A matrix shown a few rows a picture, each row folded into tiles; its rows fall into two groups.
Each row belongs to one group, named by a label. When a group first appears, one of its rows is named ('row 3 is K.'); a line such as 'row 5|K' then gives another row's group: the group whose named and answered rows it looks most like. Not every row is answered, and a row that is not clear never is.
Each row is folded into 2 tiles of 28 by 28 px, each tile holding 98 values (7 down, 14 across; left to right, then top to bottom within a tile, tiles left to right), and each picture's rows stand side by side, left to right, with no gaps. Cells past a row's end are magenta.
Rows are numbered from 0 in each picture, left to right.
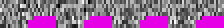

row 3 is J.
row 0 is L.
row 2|J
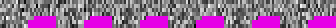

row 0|L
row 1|J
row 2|J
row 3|J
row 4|J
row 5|L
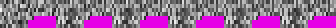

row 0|L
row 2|J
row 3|J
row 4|J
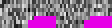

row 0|J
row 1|L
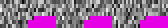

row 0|L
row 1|L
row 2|J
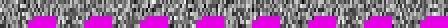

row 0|L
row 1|J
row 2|L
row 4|J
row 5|L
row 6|J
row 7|L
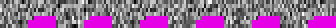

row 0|L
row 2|L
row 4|J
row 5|L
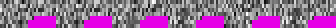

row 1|L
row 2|L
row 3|J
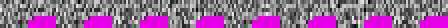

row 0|L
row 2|J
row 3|J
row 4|L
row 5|J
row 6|J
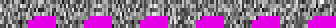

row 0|L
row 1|L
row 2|L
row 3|J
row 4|L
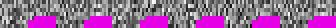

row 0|J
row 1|L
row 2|L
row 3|L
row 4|J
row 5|L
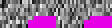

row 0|J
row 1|J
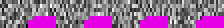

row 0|J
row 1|L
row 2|L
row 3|J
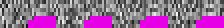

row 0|J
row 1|J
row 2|L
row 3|L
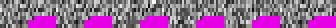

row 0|L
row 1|L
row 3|J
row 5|L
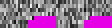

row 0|L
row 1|J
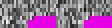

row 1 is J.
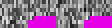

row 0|J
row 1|J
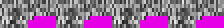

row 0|J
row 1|J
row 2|J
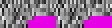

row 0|J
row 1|J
